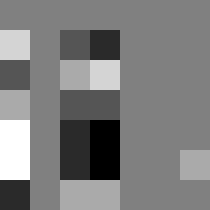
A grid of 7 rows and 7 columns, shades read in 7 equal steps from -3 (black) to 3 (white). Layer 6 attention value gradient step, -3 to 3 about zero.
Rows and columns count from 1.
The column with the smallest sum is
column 4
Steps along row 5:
down down down up same same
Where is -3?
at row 5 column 4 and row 6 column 4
